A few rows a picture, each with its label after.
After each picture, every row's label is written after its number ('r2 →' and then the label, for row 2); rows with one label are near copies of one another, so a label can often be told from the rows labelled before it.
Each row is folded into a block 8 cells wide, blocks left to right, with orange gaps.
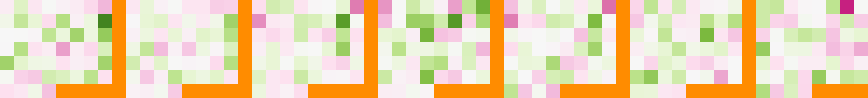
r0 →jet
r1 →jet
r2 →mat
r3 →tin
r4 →mat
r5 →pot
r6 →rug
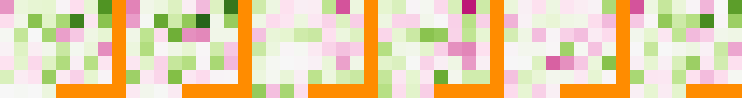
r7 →tin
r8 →tin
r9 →rug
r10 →rug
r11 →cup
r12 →tin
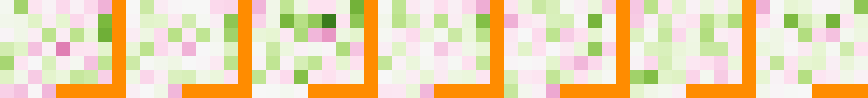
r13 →jet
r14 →jet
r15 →tin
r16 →jet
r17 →mat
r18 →pot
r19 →tin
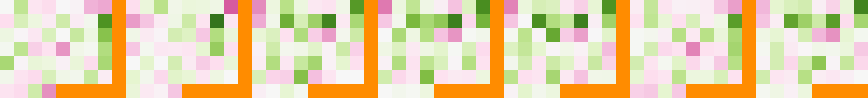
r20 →jet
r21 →mat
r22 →tin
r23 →tin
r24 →tin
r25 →jet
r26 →tin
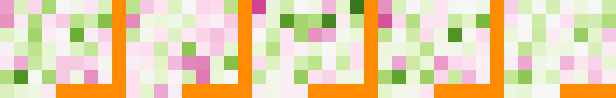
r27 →pot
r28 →cup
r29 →tin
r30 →pot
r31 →pot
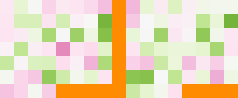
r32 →jet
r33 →pot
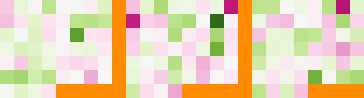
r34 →pot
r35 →mat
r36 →rug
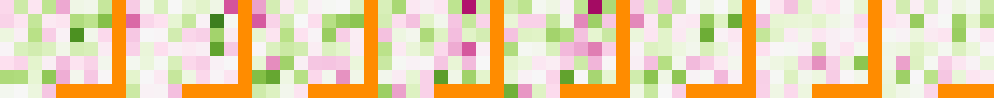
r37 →pot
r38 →mat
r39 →pot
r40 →rug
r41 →rug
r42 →pot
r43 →cup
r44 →pot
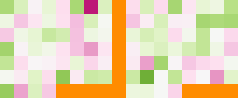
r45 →rug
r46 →pot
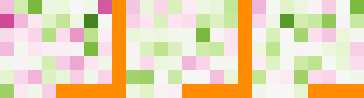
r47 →mat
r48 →pot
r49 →tin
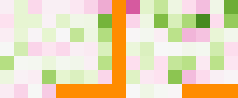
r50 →jet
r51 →tin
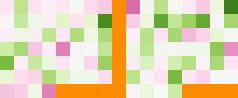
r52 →jet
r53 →tin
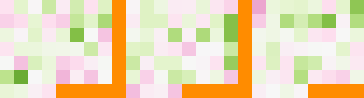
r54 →pot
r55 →jet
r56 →tin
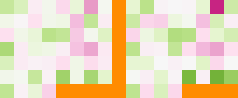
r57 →rug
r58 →rug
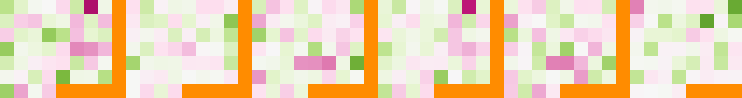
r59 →rug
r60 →jet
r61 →cup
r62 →rug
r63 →cup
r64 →tin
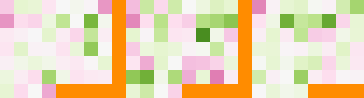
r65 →mat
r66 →pot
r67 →tin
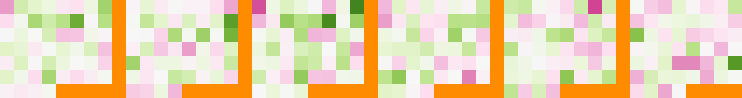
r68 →tin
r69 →jet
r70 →tin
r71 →pot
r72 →rug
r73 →cup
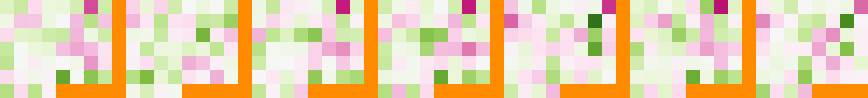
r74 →rug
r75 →pot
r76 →rug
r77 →rug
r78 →mat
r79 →rug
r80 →mat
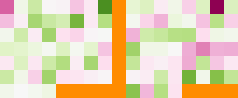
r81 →tin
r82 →rug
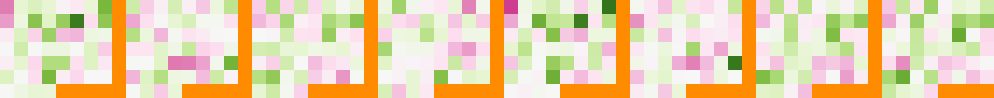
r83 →tin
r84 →cup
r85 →pot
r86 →rug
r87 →tin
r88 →cup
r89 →pot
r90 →pot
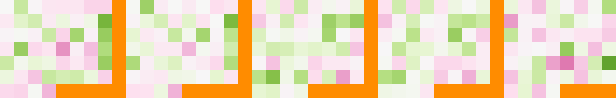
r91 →jet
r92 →jet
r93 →pot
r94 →pot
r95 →cup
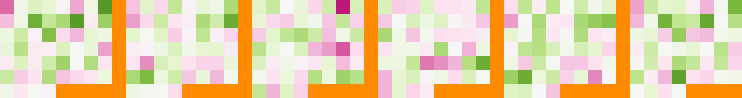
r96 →tin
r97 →pot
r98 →rug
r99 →cup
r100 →pot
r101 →tin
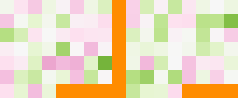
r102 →cup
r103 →pot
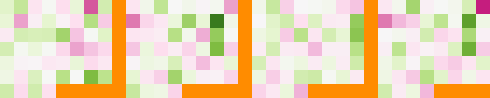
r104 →rug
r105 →mat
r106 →jet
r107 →mat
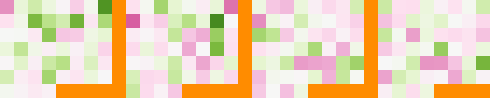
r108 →tin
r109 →mat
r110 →cup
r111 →cup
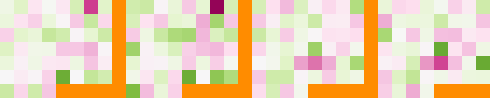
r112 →rug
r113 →rug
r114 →cup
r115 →cup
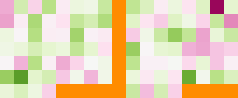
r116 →pot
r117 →rug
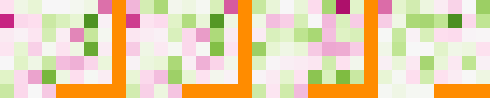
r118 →mat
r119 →mat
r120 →rug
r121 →tin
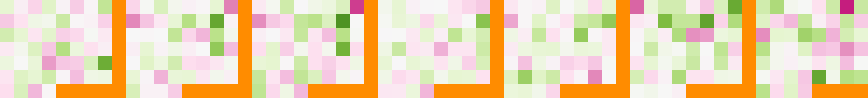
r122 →cup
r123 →mat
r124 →mat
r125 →jet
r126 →pot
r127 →tin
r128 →rug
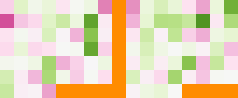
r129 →mat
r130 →tin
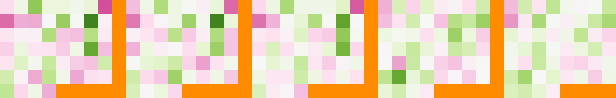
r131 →mat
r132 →mat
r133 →mat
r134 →pot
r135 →pot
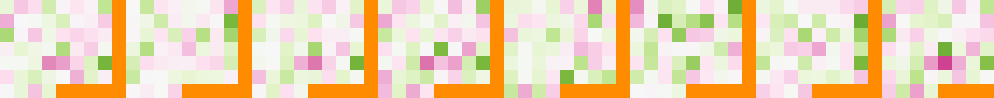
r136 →cup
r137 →jet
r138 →cup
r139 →cup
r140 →rug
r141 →tin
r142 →jet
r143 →cup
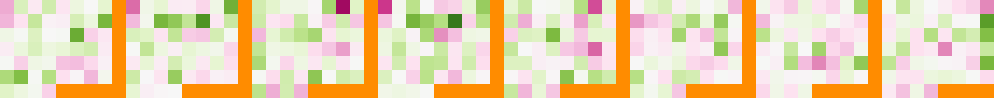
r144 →pot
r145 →tin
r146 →rug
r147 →tin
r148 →rug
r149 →mat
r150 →cup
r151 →jet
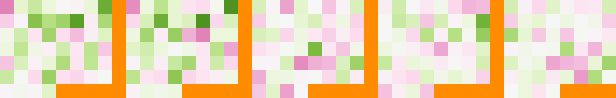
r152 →tin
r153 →tin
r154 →cup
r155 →jet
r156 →cup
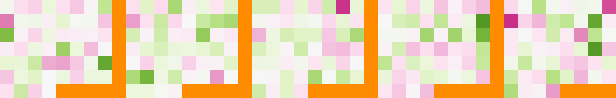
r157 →cup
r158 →pot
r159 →rug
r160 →jet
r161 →mat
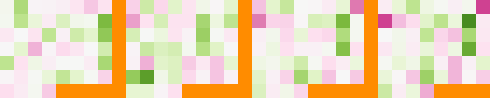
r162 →jet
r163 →pot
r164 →mat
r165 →mat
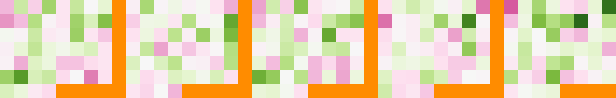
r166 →pot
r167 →jet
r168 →pot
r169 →mat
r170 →tin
